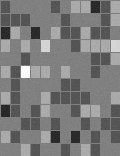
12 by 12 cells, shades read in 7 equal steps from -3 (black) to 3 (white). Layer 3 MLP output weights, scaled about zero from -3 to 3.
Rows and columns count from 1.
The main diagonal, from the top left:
-1 -1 0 0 0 0 -1 -1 1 0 0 0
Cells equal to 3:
1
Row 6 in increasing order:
-1 -1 0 0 0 0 0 1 1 1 1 3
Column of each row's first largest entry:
8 12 2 5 12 3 1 1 5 1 1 3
